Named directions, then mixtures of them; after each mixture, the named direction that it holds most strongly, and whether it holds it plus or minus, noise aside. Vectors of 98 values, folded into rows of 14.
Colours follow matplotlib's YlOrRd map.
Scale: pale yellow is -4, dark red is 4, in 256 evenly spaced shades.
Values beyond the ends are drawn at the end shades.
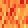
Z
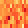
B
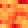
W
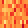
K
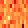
B, minus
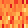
B, minus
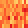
B, plus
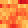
W, plus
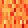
K, plus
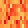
B, plus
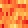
W, minus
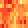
W, minus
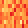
K, plus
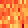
B, minus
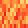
Z, minus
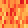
Z, plus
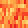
Z, minus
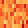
K, plus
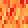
Z, plus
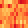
W, plus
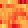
W, plus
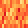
Z, minus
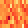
B, plus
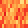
Z, minus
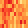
K, minus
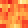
W, minus
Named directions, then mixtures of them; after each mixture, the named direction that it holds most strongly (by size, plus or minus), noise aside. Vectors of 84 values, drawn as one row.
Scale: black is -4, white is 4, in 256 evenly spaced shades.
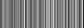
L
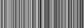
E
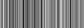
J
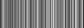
L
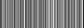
L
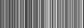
E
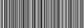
J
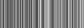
E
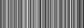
J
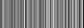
L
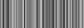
L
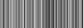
L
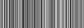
J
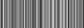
L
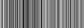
J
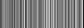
L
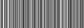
J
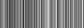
J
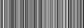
L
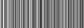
E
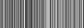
L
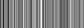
J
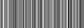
E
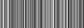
L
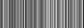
L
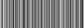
J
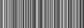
E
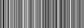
J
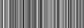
J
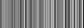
L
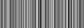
E
